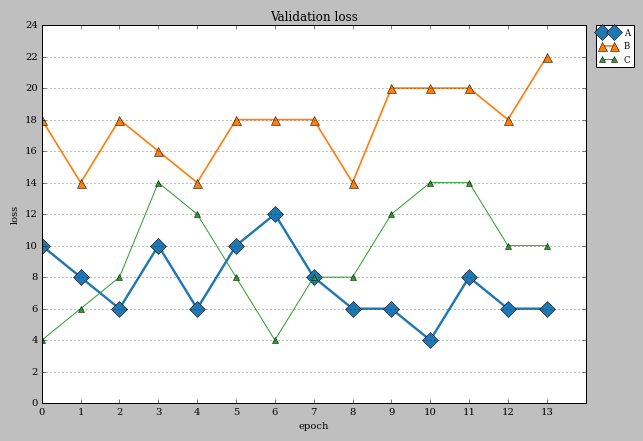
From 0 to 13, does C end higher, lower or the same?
higher
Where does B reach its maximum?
13
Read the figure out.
Title: Validation loss
x-axis: epoch, ticks 0 1 2 3 4 5 6 7 8 9 10 11 12 13
y-axis: loss, ticks 0 2 4 6 8 10 12 14 16 18 20 22 24
Legend: A, B, C
Values:
A: 10 8 6 10 6 10 12 8 6 6 4 8 6 6
B: 18 14 18 16 14 18 18 18 14 20 20 20 18 22
C: 4 6 8 14 12 8 4 8 8 12 14 14 10 10
